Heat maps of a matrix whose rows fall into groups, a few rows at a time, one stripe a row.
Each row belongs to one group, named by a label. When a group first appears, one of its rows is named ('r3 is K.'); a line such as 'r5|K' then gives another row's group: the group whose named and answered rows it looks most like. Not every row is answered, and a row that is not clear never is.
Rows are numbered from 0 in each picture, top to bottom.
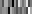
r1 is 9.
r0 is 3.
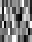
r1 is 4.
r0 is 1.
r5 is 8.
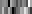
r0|9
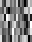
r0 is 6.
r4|8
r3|8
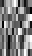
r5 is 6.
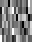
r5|4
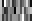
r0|4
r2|1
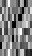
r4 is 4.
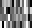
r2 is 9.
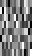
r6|1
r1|4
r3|6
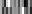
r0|6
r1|1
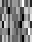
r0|1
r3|4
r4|9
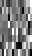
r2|9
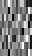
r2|4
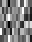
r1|1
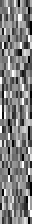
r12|1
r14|1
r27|4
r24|9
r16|4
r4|4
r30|8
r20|4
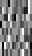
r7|1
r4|1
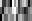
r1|8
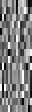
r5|6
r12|4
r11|1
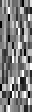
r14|9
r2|9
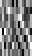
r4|4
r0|3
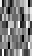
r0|3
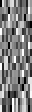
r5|1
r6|9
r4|4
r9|4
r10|1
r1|9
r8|8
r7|1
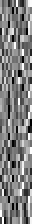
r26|1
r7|1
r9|1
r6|8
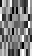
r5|1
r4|3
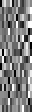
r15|1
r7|4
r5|8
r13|9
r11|9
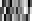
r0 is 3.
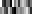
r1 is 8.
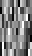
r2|3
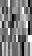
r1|1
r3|3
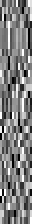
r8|9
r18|4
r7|1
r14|1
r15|1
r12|6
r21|1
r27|4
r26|6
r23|4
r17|8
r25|1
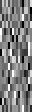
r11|9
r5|3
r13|8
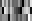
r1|4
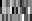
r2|1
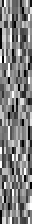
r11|9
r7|4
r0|4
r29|6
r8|4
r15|3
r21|4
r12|8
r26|4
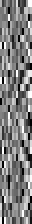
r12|8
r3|9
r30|1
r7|9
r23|4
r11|4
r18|1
